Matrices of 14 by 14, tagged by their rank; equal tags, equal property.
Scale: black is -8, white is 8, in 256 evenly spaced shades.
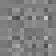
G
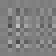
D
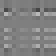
D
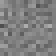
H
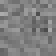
H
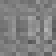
G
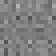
H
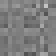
G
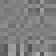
G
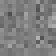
H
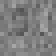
H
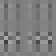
D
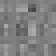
G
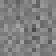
H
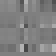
D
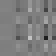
D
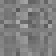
G
